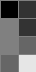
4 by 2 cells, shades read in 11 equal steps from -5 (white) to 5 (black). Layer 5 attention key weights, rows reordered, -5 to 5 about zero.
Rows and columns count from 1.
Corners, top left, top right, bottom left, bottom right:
5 3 1 -4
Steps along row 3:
up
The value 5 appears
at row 1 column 1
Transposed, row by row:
5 0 0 1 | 3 3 1 -4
